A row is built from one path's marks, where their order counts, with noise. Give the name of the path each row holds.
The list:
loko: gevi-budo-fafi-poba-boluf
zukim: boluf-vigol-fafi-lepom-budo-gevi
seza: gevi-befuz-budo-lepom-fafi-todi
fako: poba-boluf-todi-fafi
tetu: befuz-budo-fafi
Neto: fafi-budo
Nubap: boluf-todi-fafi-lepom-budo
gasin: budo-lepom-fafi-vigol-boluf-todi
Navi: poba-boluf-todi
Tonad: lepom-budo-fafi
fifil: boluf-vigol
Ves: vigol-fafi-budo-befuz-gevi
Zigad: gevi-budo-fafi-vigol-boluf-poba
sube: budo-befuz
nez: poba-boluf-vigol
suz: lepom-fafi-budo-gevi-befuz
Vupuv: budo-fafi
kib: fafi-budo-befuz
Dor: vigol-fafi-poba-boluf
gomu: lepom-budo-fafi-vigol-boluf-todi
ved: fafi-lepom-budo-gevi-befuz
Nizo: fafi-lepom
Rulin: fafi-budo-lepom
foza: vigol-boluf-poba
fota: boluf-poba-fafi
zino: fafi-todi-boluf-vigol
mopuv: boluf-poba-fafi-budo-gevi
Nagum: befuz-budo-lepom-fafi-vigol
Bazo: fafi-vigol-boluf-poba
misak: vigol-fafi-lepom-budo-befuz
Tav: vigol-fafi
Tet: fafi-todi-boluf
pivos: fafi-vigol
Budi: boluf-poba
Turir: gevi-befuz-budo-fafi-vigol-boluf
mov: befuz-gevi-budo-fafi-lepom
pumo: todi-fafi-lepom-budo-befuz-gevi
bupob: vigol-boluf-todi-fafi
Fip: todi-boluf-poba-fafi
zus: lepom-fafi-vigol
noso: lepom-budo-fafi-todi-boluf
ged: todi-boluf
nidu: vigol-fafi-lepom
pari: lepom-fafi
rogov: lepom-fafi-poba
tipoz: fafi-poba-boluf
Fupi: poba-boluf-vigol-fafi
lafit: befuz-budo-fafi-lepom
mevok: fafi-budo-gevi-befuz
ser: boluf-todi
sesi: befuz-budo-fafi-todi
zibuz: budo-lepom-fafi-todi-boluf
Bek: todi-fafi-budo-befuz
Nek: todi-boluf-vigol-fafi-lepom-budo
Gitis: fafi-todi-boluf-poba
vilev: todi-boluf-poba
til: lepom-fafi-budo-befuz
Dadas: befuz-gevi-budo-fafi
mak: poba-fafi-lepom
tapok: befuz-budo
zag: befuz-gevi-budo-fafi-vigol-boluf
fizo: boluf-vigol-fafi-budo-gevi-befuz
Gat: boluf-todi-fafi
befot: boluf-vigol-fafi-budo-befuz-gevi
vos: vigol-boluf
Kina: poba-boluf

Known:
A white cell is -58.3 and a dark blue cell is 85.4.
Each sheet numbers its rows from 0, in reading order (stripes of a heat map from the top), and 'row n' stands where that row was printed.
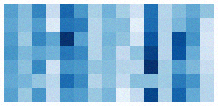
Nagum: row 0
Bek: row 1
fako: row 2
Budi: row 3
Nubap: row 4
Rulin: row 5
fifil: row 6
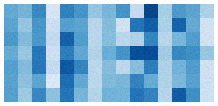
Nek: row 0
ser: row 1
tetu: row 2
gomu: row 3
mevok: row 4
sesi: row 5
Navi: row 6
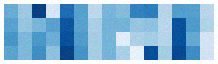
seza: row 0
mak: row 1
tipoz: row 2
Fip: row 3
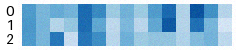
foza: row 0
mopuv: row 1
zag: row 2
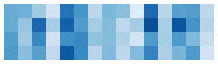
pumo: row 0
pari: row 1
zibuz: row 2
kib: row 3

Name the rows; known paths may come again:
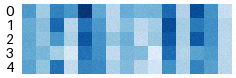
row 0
Fupi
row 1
Tonad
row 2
bupob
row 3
pumo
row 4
noso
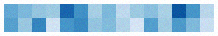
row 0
Nizo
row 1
zibuz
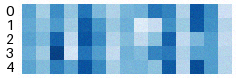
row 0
Navi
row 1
pivos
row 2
ved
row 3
seza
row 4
rogov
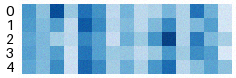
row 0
loko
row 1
kib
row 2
zukim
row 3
Neto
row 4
misak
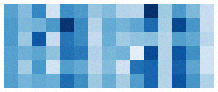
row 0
Nubap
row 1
Bazo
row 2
Turir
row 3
vilev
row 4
ser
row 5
foza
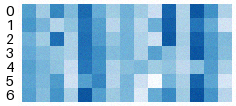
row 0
nez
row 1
mopuv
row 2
zus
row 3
nidu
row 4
lafit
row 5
ged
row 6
Tav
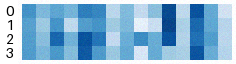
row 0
Budi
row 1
fifil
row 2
Zigad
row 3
Dor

